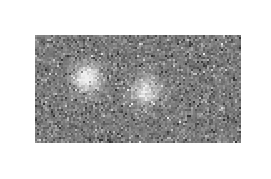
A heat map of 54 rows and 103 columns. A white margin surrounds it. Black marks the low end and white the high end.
Bumps: two. Seam: none. Mirror symmetry: none. Slope: none.
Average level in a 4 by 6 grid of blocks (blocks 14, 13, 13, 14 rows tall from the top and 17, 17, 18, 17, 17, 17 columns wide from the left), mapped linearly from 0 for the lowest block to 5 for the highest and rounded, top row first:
000000 | 051200 | 011300 | 000000
